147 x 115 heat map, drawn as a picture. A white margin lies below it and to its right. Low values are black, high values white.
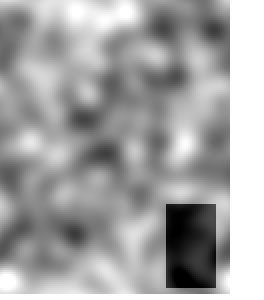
The ninth with the lowest average is the bottom right. The bottom right is the roughest part. In the bottom right lies a patch that is lower than the rest.
